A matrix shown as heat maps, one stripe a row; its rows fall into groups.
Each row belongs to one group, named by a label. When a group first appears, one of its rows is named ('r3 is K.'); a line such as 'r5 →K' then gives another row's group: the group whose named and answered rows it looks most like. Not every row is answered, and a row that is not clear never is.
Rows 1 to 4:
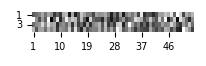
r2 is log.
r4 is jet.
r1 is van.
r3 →jet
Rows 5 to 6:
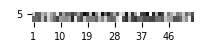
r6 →jet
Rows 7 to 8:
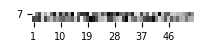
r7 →log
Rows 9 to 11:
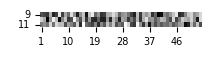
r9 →van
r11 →jet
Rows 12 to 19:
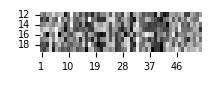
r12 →jet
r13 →van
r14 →jet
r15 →jet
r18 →van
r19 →van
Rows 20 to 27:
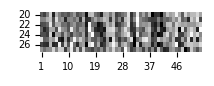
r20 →van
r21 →jet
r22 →van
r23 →van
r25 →log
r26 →van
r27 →jet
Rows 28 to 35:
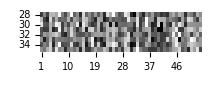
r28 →jet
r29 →log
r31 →van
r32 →jet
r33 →van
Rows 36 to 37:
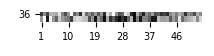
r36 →jet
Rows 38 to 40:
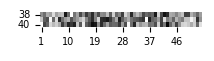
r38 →jet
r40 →log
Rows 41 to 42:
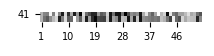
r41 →log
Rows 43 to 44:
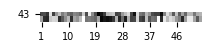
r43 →van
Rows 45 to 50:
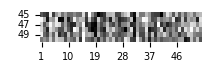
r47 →log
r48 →log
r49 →log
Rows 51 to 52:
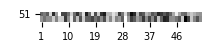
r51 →van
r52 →jet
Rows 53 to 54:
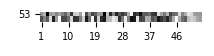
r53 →log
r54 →van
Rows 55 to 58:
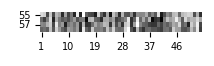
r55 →log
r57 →jet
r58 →jet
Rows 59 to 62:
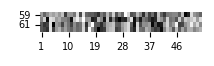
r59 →jet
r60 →log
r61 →van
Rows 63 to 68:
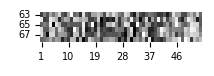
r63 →jet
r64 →log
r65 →van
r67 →log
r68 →van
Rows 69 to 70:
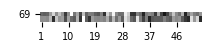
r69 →jet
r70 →jet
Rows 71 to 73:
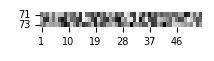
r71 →jet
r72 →log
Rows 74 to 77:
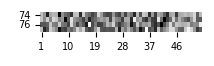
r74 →log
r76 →van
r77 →log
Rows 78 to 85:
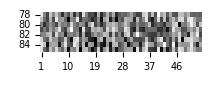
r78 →log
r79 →log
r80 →van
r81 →jet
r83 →log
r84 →log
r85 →log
